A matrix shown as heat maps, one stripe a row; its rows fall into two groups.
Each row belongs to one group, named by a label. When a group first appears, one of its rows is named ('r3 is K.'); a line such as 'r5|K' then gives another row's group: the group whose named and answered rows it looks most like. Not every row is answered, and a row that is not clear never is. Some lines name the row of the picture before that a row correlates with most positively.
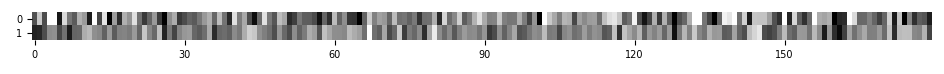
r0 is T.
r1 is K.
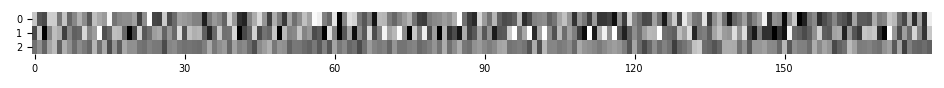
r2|T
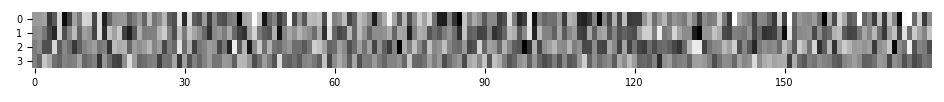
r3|T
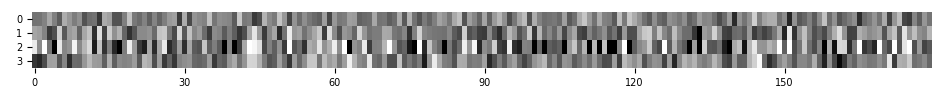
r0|T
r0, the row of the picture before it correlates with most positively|3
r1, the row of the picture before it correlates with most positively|1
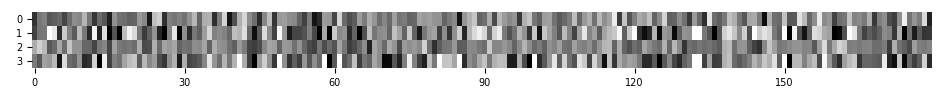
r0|K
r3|T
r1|T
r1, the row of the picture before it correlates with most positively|0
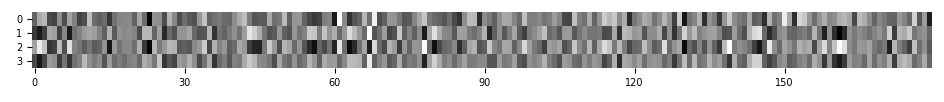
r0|K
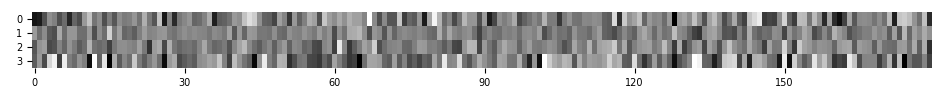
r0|K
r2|K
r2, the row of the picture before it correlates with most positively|0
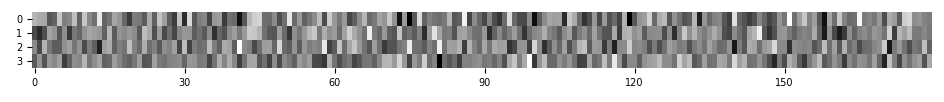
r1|K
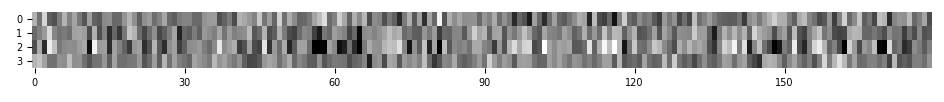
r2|T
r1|T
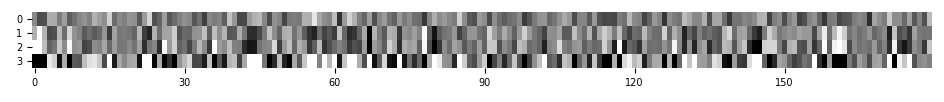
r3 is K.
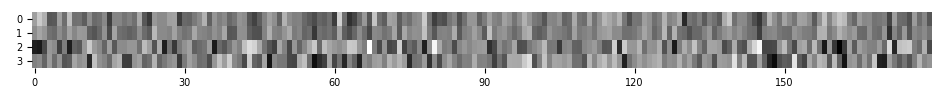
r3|T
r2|K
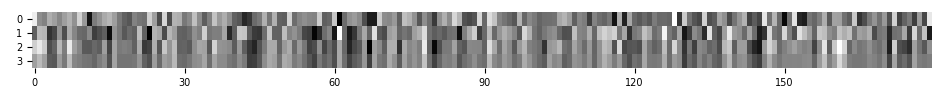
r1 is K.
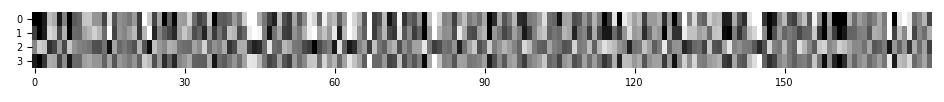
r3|K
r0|K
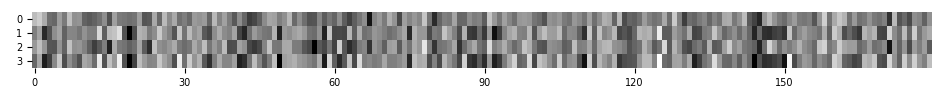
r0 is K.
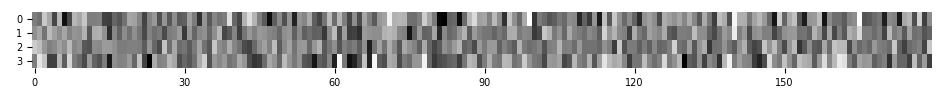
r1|T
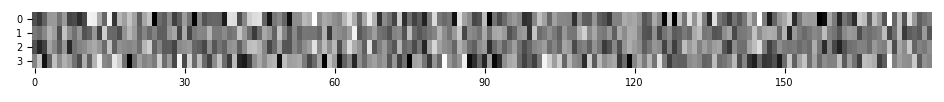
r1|T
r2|K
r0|K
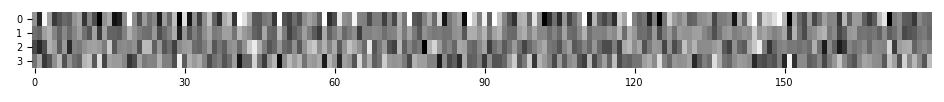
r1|T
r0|T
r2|K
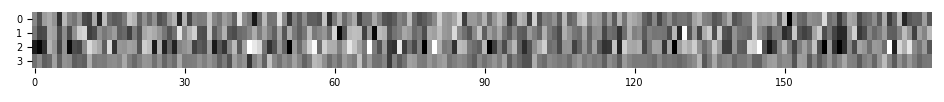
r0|T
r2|K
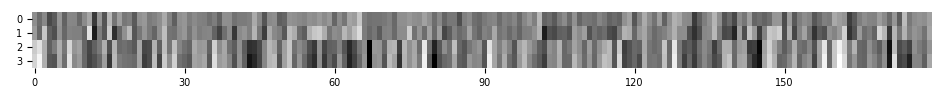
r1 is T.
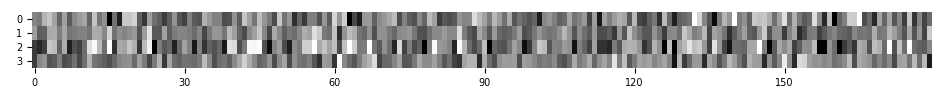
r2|K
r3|K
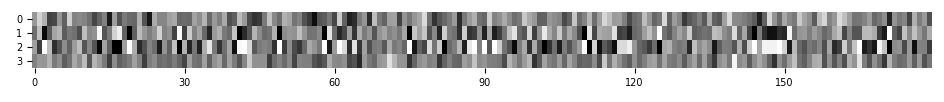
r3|T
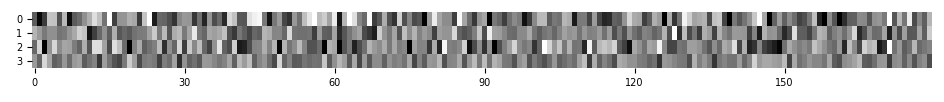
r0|K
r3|T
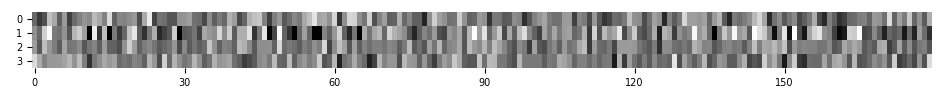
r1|T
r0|K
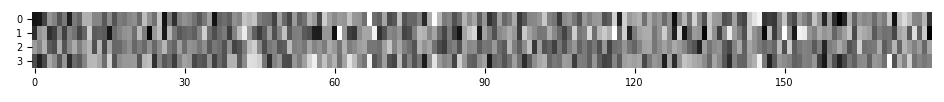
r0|K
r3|K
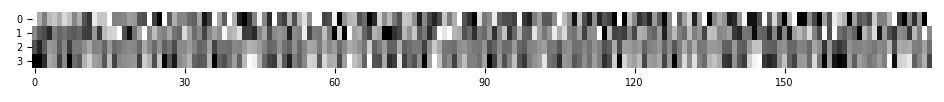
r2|K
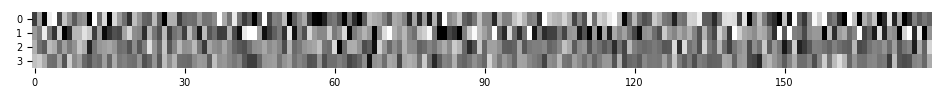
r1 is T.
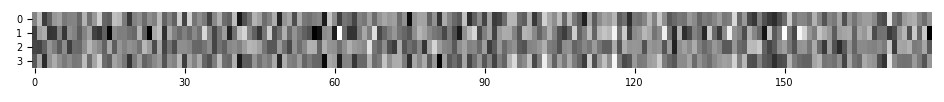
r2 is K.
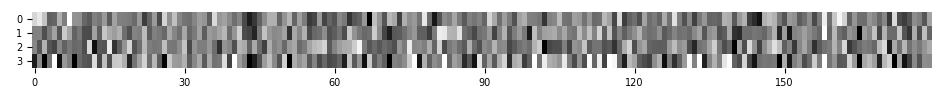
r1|T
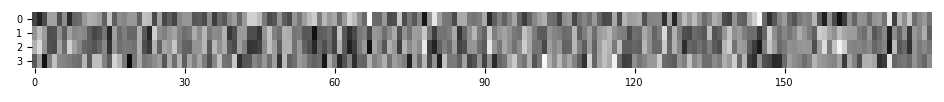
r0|K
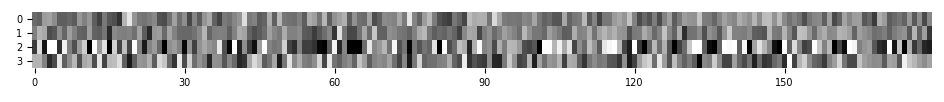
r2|T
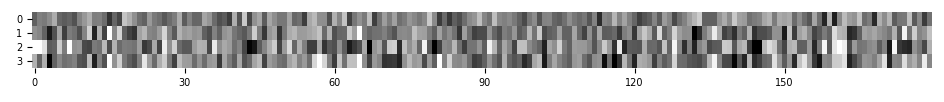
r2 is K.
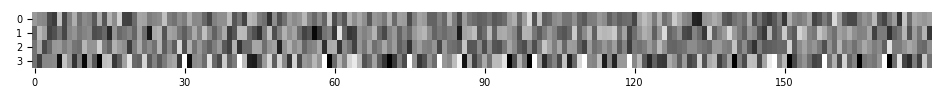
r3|T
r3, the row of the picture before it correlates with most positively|3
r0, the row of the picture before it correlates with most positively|1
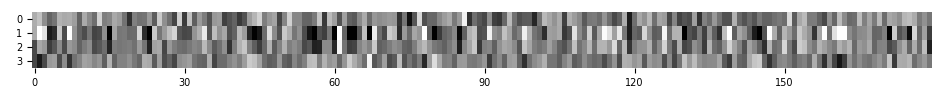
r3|K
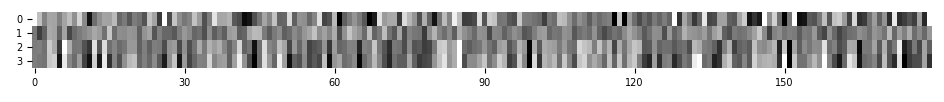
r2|T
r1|K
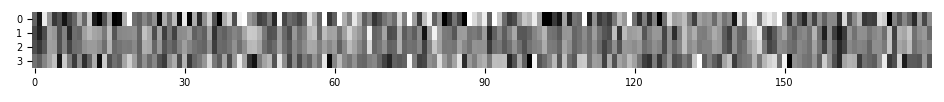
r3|T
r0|T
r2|K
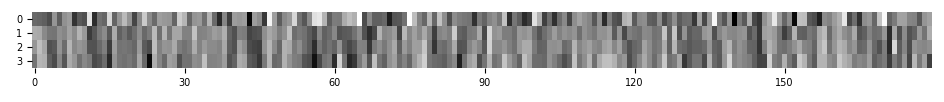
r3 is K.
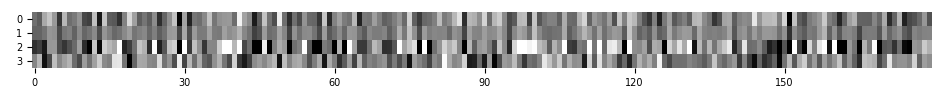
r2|T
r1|T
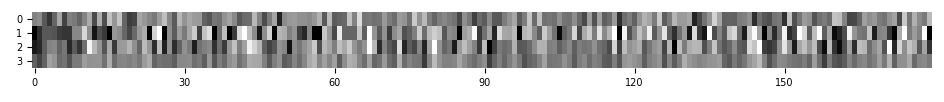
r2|K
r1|K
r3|K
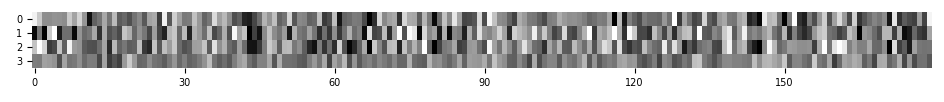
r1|T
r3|T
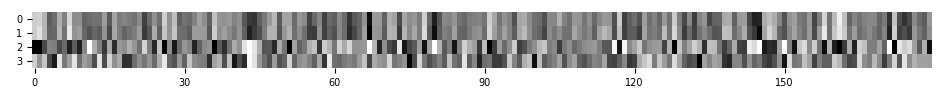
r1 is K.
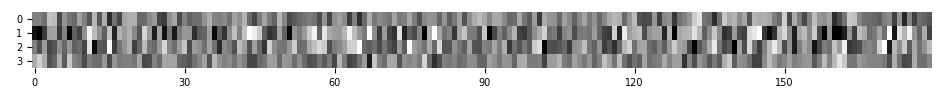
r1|K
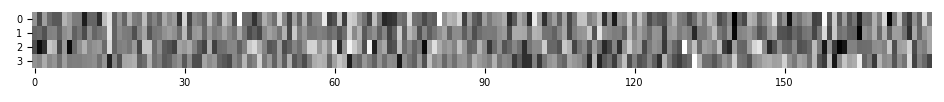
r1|T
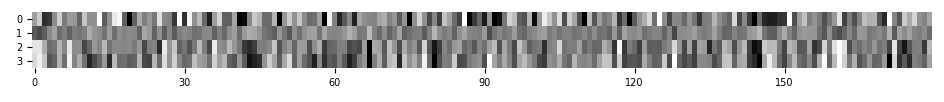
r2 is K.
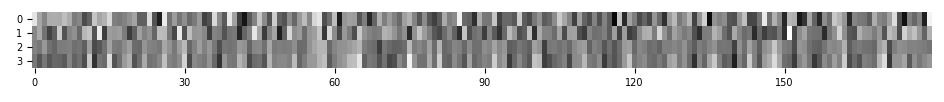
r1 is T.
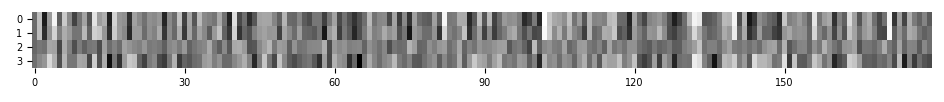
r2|T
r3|T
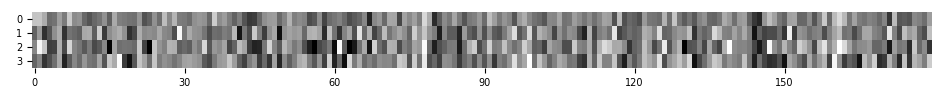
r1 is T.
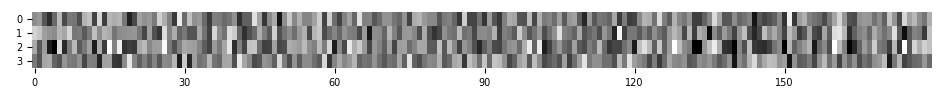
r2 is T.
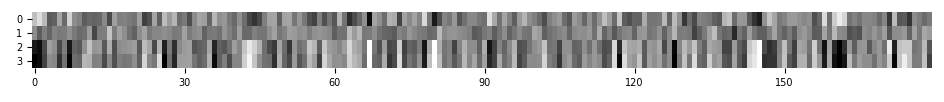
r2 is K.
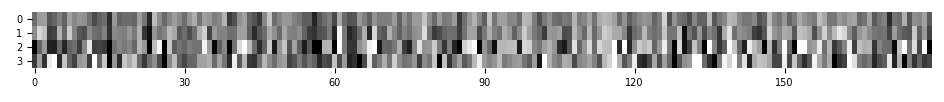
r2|K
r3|T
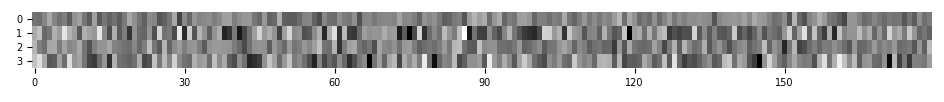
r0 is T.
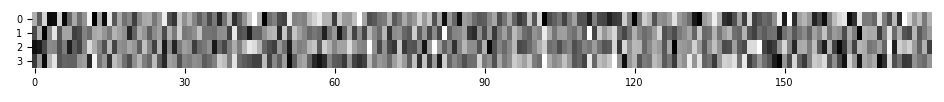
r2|K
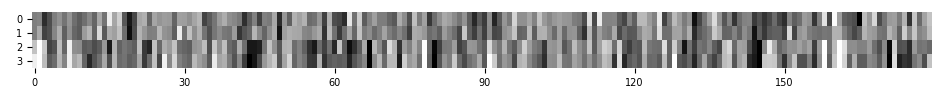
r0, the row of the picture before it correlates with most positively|1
